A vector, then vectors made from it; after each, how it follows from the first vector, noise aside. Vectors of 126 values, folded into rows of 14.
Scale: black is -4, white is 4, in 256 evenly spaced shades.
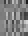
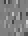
partly zeroed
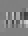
partly zeroed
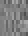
shrunk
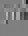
partly zeroed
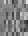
negated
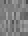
shrunk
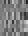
copied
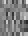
negated
